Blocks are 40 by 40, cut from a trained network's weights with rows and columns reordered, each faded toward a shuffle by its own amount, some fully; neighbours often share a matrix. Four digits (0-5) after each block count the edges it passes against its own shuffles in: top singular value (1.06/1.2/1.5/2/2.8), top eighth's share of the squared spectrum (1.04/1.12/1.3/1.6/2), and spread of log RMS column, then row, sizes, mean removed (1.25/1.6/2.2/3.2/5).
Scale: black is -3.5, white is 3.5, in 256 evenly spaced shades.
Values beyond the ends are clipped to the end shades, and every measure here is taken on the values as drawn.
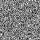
2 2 0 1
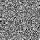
3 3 0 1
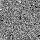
1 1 0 0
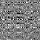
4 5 1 3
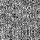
3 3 1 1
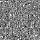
2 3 0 1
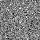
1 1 0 0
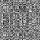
4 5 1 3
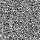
2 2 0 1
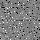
2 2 0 1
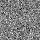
0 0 0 0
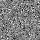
1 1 0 0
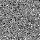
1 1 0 0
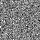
0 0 0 0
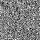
2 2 0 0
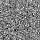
1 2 0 0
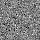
1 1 0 0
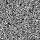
0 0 0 0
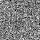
1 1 0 0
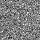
0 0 0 0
